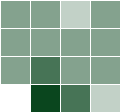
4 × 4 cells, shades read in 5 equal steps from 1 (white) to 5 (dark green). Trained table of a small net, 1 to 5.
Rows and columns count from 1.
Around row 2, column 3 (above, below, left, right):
2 3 3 3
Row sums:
11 12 13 12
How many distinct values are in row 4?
4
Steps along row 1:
same down up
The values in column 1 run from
1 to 3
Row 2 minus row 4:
2 -2 -1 1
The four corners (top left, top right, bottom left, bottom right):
3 3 1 2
